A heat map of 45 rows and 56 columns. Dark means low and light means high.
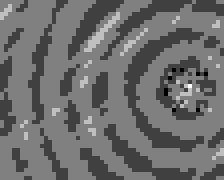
The middle right is the roughest part. No overall slope runs across the table. Rings spread out from the middle right. An odd patch, rougher than its surroundings, sits in the middle right. No row or column stands out. On average the colour sits 40% of the way up the scale.
